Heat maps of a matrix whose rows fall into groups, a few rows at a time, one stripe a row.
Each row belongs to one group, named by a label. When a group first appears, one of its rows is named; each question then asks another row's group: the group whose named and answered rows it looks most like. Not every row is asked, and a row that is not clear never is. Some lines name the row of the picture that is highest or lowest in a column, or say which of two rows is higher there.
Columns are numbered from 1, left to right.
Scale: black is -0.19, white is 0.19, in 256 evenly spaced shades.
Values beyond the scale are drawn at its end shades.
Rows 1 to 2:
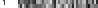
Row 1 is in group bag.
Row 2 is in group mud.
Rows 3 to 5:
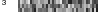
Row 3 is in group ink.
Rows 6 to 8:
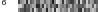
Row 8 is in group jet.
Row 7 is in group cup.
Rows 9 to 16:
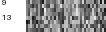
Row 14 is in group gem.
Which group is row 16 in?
bag
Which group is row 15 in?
ink
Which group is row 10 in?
jet
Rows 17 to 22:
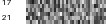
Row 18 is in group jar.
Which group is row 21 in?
gem
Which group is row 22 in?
jar
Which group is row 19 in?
bag
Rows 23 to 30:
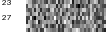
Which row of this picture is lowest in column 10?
27
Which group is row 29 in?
cup
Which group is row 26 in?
jar
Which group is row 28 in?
ink
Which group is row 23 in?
cup
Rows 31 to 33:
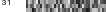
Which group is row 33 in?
cup
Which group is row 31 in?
ink
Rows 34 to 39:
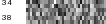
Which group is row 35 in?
jar
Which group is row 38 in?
mud
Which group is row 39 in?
jar
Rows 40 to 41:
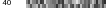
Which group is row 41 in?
jar
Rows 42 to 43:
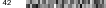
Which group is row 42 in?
jar
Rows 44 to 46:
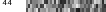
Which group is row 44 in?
cup
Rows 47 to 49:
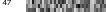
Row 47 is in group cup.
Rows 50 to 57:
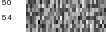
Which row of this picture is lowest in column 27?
54
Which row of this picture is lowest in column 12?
50
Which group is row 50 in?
jet
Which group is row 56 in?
bag
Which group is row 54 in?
jet
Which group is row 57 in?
jar
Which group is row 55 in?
jar
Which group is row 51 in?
jet
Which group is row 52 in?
bag
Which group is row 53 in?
gem
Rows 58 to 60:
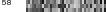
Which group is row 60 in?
bag
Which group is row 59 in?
cup
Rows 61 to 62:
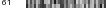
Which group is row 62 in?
bag
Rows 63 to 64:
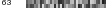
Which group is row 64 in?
jet
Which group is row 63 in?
bag
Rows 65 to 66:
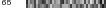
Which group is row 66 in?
ink
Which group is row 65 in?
bag
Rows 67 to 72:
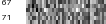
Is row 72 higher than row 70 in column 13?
No
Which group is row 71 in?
cup
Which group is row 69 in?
gem
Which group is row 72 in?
jar
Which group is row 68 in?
jet
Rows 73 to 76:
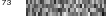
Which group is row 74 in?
mud
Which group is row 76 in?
ink
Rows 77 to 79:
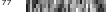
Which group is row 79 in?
gem
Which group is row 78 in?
gem
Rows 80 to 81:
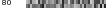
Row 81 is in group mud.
